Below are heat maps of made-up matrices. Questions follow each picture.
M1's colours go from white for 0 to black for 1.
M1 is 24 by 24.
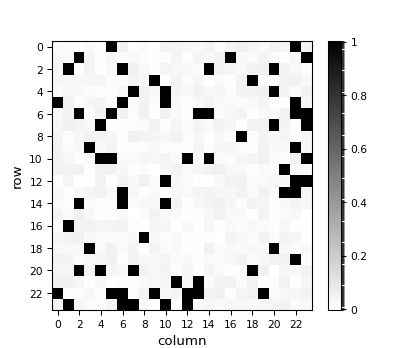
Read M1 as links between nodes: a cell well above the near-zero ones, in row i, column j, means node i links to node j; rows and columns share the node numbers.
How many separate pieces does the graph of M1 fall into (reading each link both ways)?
3
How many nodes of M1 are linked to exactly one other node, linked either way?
5
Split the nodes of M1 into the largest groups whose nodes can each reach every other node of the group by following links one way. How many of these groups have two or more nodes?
2
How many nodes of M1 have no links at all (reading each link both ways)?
1
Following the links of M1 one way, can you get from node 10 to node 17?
no
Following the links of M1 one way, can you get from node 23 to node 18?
yes
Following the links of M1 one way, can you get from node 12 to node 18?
yes
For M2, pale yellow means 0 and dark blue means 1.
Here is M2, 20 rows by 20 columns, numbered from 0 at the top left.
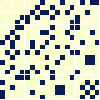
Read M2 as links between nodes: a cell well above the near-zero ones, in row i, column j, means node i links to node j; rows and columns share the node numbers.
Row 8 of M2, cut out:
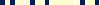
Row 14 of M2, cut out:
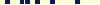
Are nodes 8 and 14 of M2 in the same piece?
no
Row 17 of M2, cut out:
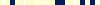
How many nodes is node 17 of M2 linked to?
5
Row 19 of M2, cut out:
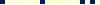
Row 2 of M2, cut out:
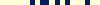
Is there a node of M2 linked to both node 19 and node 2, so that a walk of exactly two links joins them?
yes
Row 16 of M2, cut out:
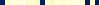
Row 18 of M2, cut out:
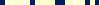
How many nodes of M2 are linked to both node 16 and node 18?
3
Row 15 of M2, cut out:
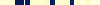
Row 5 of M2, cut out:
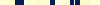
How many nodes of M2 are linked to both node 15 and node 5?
4
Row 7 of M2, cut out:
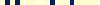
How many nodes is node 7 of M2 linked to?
4
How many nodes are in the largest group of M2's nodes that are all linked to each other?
4
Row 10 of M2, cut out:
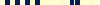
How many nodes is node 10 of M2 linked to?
6
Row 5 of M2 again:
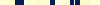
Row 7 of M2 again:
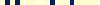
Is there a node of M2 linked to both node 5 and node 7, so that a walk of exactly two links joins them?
yes
